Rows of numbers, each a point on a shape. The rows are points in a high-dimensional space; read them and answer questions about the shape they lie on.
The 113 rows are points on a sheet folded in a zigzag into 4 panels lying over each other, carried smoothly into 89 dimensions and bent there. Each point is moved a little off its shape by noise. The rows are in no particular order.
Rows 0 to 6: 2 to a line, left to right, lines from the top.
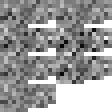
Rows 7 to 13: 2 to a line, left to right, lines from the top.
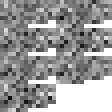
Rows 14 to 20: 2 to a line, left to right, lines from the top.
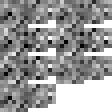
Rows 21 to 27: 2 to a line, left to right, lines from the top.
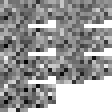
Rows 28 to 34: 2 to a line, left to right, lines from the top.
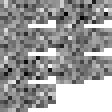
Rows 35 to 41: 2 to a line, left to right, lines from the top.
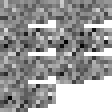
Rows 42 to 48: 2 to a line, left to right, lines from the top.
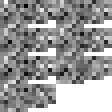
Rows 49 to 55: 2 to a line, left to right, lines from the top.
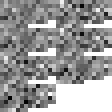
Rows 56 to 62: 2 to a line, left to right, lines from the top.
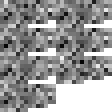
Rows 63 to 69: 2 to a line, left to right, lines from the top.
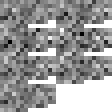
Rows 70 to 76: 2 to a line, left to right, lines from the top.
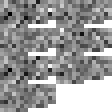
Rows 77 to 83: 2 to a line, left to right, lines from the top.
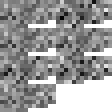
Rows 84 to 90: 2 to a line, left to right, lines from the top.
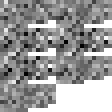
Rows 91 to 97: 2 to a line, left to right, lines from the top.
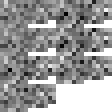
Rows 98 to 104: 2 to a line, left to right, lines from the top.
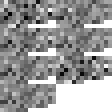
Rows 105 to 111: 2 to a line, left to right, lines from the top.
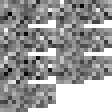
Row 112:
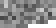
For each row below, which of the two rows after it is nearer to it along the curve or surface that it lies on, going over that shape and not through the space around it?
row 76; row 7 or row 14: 7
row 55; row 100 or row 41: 41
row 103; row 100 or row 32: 32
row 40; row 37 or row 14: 37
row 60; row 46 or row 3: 3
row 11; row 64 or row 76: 64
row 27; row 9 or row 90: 9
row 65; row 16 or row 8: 16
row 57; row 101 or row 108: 101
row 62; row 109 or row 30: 109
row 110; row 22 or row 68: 68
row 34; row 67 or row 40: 67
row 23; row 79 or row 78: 78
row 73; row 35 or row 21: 35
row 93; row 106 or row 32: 106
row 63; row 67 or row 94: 67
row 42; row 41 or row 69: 69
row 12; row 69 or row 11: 11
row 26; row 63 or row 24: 63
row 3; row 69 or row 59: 59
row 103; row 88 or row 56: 88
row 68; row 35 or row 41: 35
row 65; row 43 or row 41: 41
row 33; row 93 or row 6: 93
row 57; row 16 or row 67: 16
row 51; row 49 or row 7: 49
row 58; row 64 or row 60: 60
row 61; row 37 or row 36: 36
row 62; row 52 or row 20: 20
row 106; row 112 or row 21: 112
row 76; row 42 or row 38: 42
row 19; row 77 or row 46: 77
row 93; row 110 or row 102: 110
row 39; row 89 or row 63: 63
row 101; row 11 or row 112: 11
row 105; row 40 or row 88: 88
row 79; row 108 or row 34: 34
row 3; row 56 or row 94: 94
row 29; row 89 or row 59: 59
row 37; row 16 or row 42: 16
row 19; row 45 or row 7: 45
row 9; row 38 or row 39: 39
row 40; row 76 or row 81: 76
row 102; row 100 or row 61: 100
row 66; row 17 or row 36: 36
